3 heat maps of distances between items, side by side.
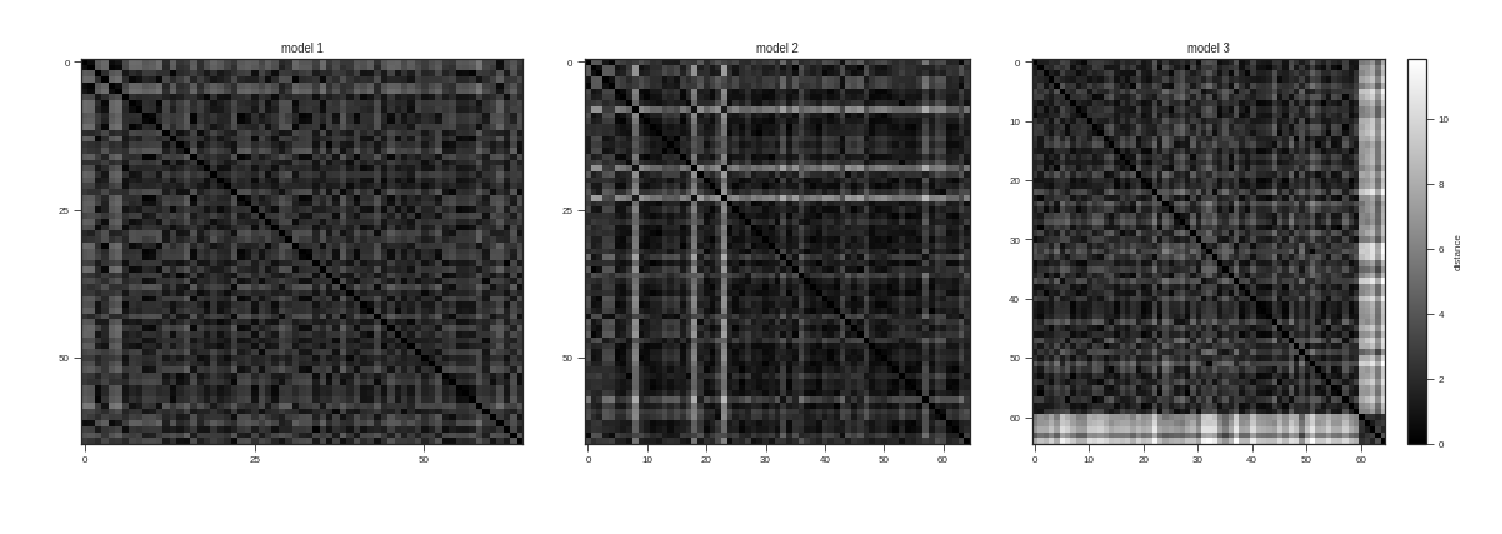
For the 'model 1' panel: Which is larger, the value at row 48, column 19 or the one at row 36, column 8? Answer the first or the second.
the second
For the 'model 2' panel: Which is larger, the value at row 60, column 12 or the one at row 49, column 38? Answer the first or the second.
the first
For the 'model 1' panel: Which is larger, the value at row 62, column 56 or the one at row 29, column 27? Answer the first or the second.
the second
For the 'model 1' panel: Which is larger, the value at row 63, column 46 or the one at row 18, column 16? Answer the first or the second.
the first
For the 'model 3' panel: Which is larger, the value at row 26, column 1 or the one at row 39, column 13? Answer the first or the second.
the second
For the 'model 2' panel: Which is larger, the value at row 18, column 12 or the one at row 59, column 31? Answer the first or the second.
the first
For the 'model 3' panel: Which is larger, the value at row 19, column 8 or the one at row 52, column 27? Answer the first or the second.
the first
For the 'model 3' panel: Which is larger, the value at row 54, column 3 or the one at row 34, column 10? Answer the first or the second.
the second
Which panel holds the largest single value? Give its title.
model 3
